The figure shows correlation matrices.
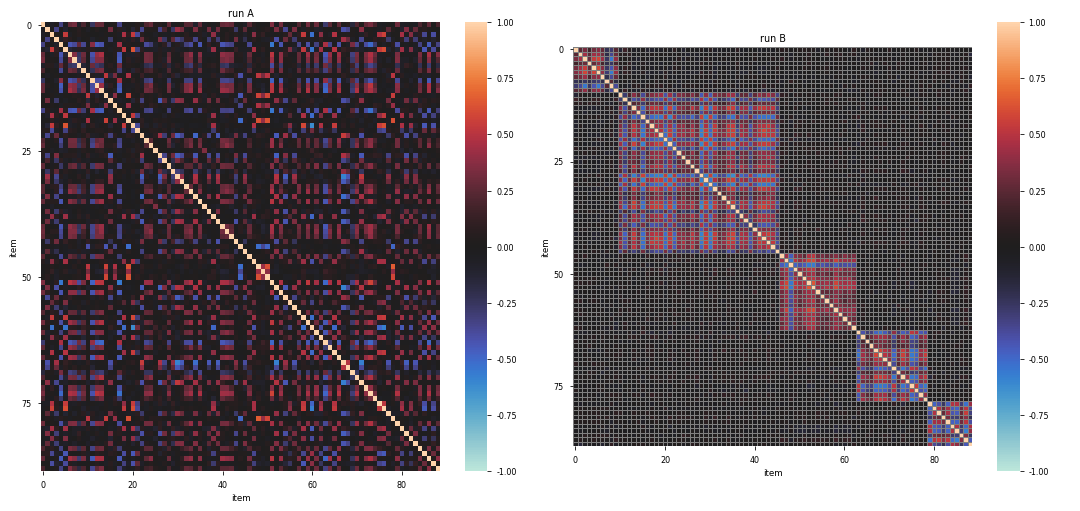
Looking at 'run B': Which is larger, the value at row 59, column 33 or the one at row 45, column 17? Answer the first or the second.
the first
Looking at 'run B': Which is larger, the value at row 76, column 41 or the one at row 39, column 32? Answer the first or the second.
the first
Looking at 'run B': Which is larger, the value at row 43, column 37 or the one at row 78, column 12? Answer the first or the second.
the first
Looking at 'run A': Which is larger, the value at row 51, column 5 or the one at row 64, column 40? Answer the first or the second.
the second
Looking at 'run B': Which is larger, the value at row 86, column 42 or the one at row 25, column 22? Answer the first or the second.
the first
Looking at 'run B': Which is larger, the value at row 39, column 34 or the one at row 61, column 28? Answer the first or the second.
the second
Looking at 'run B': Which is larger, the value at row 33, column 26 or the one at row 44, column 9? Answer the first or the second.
the first
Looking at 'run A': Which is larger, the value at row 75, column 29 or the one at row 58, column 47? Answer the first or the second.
the second
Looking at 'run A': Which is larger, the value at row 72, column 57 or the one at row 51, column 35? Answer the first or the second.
the second
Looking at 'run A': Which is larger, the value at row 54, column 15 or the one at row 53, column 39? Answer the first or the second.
the second
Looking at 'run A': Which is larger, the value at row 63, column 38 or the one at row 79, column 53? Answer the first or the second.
the second
